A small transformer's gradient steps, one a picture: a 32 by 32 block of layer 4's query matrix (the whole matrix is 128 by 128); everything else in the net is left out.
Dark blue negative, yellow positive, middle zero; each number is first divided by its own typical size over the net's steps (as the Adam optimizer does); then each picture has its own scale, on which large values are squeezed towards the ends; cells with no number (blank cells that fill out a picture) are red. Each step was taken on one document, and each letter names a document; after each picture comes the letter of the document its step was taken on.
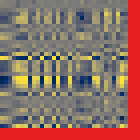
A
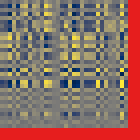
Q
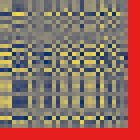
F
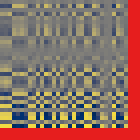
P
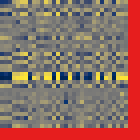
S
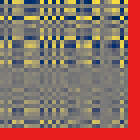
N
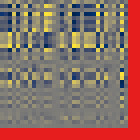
Q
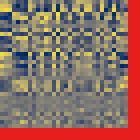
S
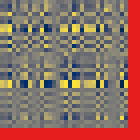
Q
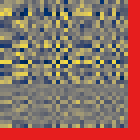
S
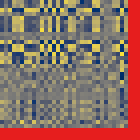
N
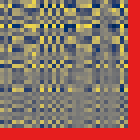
N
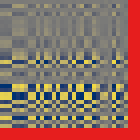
P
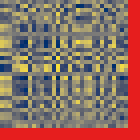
S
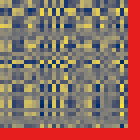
N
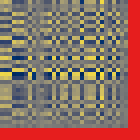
F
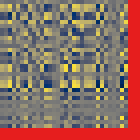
Q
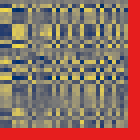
F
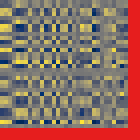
A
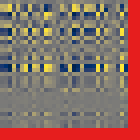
Q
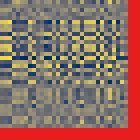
F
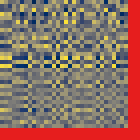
S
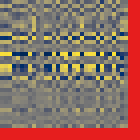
F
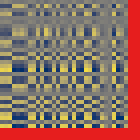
P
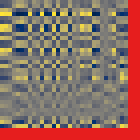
A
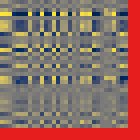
A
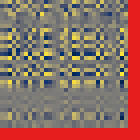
Q
